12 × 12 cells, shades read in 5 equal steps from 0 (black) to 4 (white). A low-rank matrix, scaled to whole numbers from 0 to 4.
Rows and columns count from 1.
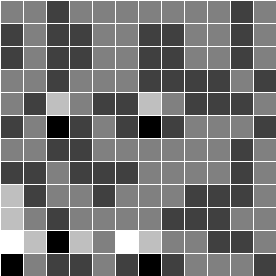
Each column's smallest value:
0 1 0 1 1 1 0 1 1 1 1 1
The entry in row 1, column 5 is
2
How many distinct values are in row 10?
3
